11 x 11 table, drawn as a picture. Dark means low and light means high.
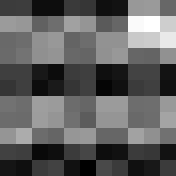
The ninth with the highest average is the top right. In the top right lies a patch that is higher than the rest. Horizontal stripes repeat 2 times down the table.
